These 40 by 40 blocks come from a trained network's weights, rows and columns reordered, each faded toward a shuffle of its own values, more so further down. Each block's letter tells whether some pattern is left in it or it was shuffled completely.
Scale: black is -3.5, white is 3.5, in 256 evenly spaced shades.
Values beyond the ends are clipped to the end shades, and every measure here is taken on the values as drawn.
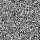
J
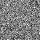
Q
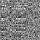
J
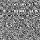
J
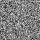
Q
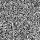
J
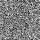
Q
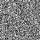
J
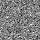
Q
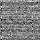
J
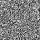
J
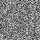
J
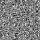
J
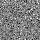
Q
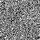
Q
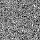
J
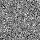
Q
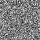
Q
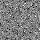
Q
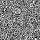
J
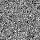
Q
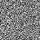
J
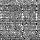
J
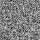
J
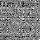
J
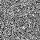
Q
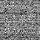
J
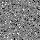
Q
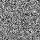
J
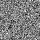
Q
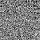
J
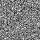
Q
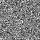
Q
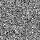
Q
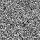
J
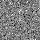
Q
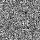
J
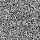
Q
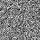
J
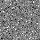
Q
